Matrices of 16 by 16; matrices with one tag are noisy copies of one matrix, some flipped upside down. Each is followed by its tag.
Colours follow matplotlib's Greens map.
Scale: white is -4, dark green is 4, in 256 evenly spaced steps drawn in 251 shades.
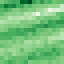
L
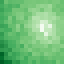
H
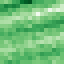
L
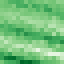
L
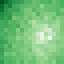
H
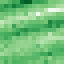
L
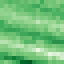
L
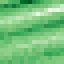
L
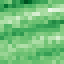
L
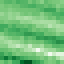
L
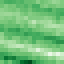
L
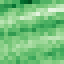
L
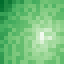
H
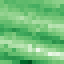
L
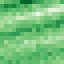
L
